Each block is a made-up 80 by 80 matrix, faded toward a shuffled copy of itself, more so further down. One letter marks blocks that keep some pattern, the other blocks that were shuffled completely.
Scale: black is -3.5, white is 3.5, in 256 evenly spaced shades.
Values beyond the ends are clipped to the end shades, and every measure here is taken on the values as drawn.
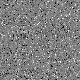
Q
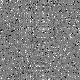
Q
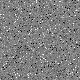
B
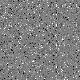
Q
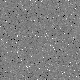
B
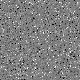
Q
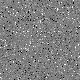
B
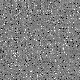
Q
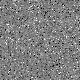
B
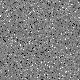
B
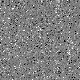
Q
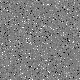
B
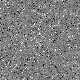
B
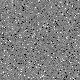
B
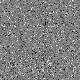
Q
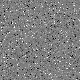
B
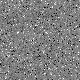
B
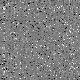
Q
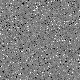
B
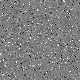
B
